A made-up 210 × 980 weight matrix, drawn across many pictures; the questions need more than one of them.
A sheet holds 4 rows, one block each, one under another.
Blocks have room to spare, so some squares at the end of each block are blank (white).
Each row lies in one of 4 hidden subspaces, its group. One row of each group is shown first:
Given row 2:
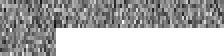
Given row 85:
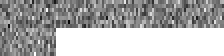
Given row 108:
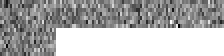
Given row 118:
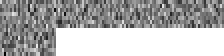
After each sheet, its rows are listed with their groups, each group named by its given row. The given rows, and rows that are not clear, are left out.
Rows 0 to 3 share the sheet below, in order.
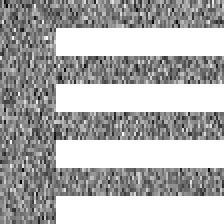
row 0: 108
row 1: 118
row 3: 108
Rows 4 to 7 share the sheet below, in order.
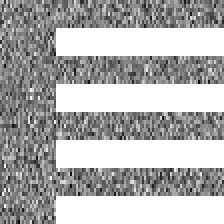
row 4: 85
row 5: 85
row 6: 118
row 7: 2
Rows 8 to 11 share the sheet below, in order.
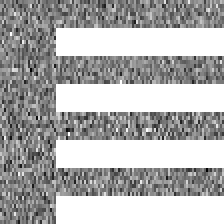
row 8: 2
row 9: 118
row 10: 85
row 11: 85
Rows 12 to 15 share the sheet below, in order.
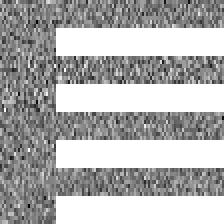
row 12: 2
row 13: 118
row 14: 108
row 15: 108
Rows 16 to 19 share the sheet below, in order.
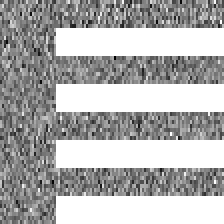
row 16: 108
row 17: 2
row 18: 108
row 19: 85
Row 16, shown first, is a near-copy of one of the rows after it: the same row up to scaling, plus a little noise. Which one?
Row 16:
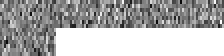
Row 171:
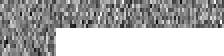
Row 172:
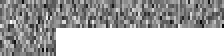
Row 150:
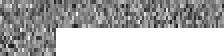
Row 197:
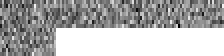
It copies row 171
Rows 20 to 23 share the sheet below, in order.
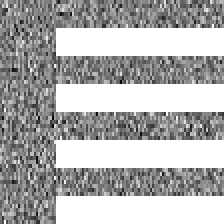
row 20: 2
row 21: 118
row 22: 2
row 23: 118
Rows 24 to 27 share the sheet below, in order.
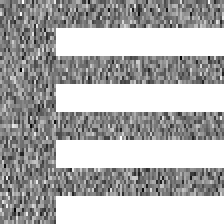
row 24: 108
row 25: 108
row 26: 118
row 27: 2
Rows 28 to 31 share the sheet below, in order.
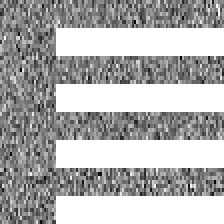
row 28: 2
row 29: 108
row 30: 118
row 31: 85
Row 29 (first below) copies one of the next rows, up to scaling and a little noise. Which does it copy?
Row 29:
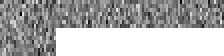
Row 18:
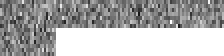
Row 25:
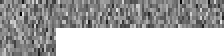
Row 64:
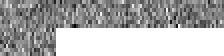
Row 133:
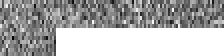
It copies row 25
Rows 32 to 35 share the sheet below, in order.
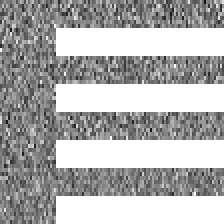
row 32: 2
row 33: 2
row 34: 85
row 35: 2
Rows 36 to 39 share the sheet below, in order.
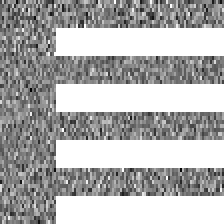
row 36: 2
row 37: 85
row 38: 85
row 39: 108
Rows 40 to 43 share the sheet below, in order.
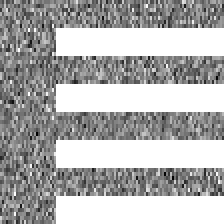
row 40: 85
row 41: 108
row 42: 2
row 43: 2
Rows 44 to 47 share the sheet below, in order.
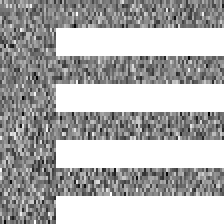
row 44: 108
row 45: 2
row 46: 108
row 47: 85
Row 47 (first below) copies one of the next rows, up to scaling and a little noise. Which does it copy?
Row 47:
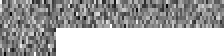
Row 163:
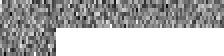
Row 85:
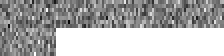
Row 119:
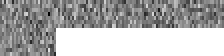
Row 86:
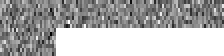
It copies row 163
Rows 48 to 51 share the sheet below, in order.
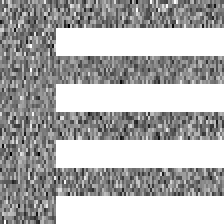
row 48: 85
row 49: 118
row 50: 118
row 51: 118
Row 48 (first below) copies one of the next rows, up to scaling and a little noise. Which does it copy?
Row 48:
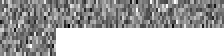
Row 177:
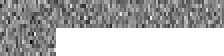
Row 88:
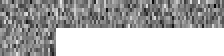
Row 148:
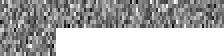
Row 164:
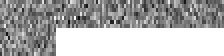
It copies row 148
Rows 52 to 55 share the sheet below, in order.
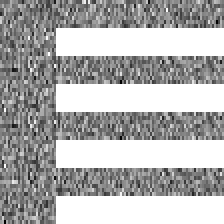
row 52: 108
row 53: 118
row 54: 118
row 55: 118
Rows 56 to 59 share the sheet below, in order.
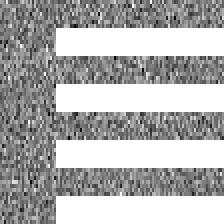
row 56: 108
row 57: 2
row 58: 2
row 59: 118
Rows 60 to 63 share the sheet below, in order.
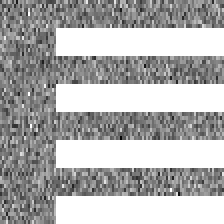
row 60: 2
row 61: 108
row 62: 118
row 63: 108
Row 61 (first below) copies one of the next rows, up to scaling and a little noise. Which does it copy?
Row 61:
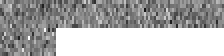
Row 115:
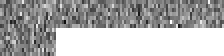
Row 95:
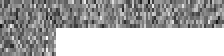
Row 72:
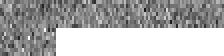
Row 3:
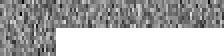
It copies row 72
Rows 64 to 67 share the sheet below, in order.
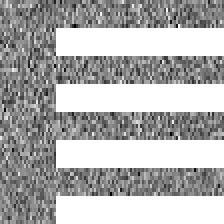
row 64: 108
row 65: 118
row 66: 108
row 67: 85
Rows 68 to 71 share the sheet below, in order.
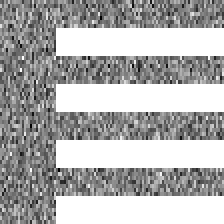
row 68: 108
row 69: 108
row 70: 118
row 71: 2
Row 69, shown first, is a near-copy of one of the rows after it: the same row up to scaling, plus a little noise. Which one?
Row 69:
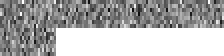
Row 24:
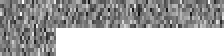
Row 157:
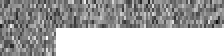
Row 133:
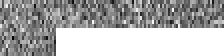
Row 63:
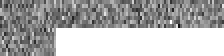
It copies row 24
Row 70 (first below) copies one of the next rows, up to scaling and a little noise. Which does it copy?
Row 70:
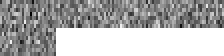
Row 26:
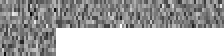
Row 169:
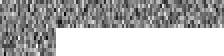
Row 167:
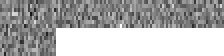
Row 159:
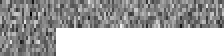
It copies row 159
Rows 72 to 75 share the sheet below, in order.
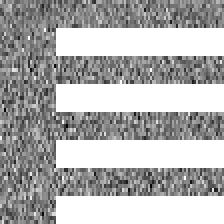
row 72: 108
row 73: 118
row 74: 2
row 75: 85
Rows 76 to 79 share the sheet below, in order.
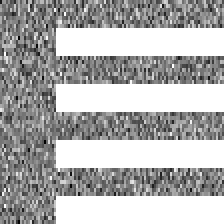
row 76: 118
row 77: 108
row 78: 108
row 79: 2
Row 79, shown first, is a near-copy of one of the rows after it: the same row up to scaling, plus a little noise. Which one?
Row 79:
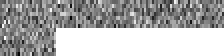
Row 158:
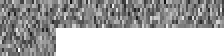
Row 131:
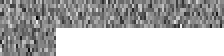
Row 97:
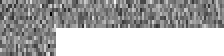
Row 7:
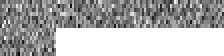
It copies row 7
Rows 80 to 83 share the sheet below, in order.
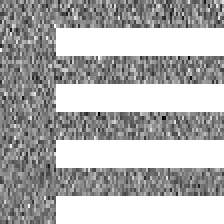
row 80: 2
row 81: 2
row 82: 2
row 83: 108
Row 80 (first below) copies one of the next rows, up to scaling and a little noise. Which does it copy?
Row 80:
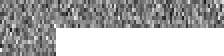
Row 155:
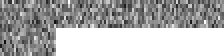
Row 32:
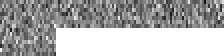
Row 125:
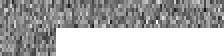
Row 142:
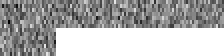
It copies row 32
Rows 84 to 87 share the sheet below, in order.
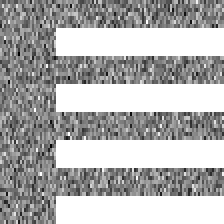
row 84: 2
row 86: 85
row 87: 85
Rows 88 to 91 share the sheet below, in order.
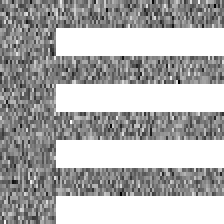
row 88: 85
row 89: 108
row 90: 85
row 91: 118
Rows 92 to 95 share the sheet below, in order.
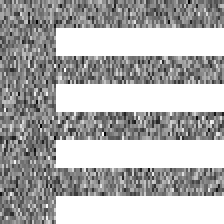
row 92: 2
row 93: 118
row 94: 2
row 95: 108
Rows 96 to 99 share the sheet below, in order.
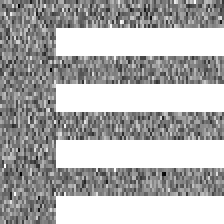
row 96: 85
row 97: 2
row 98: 118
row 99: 2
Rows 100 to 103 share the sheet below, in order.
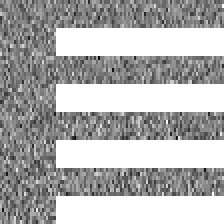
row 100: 108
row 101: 2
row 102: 108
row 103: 85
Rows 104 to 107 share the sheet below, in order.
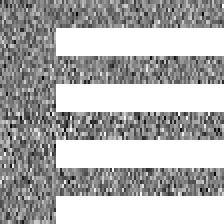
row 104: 108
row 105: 85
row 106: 2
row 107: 85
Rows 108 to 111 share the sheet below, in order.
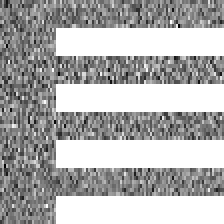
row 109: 85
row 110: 118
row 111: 108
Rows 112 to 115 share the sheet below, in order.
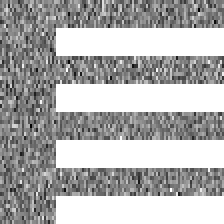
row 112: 85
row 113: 2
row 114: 118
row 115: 108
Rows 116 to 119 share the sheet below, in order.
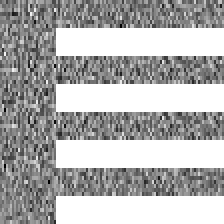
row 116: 118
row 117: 118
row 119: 85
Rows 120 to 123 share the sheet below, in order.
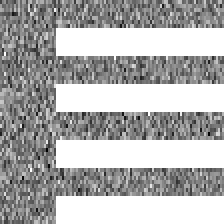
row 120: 118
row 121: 2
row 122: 108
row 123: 85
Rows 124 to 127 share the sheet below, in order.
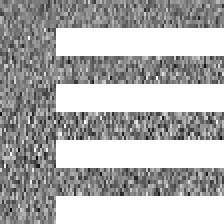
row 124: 108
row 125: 2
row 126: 118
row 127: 118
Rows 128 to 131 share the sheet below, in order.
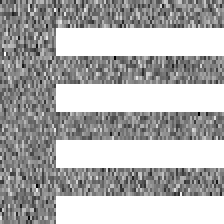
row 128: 118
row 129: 2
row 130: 85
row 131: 2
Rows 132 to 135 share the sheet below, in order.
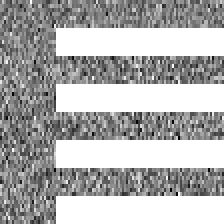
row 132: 2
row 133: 108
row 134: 108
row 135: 108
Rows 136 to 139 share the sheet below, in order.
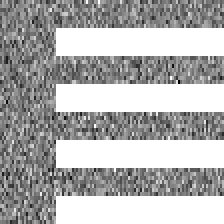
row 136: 2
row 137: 108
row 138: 85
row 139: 2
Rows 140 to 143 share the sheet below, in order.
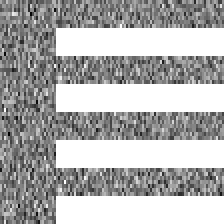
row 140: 118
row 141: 118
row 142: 2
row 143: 118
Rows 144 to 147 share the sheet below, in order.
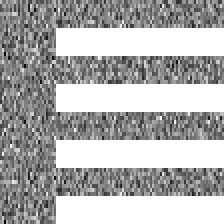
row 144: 118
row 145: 2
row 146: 2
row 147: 118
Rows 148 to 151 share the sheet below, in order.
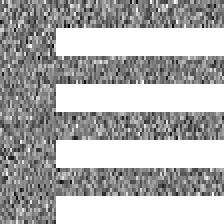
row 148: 85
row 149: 85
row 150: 108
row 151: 2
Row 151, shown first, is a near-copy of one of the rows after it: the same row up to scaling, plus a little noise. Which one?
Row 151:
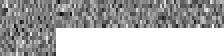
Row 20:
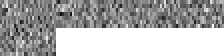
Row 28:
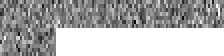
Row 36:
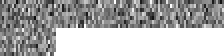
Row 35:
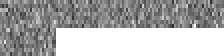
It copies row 20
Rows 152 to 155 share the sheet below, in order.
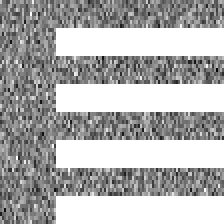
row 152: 118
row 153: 2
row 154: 85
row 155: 2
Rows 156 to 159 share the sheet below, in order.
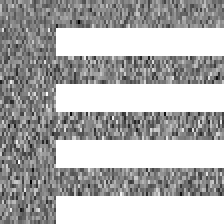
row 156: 85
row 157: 108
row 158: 2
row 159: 118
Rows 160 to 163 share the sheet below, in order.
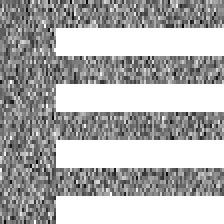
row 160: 85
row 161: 108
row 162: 2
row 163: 85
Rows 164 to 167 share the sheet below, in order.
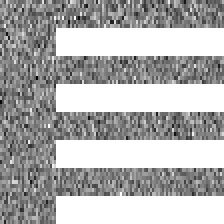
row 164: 85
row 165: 2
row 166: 85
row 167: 118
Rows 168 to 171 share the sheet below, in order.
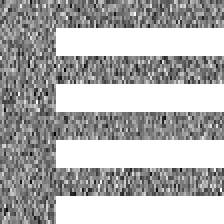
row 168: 2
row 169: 118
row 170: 2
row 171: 108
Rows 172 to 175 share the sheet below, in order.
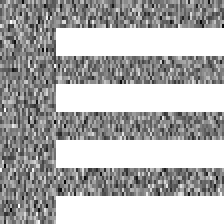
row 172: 108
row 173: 118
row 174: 118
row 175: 118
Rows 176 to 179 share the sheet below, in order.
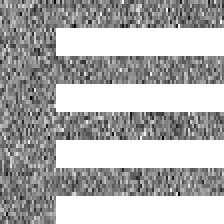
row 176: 108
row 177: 85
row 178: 85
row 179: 108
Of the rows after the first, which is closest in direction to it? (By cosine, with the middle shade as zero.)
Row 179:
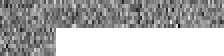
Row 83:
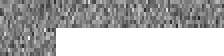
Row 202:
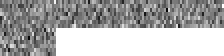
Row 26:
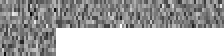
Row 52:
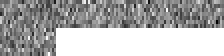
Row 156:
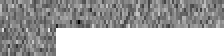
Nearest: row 202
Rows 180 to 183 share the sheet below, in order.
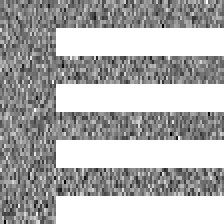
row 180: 85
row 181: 85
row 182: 108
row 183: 118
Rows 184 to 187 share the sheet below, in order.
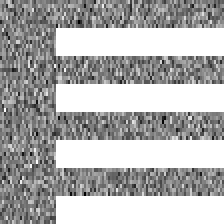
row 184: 85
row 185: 118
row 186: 2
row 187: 85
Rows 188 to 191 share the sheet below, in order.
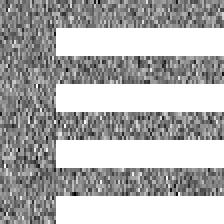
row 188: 2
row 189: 2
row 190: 118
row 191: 108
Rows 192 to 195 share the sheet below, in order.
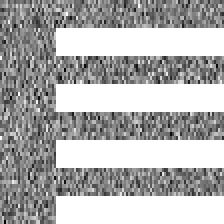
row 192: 2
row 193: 118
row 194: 108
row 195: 118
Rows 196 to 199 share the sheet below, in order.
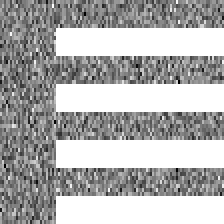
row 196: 2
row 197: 108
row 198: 118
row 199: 2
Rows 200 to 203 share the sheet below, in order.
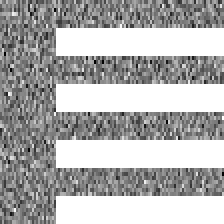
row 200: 118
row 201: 85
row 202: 108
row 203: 108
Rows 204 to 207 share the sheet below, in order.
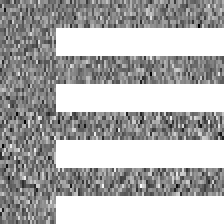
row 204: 85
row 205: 85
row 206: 2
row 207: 2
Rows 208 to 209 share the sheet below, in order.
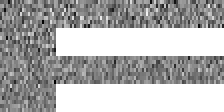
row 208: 85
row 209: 2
